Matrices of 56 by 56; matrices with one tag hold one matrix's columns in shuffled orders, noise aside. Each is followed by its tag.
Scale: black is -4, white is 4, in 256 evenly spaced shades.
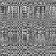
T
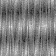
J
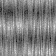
J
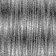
J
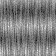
J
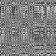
T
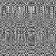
T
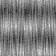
J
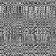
T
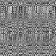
T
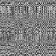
T
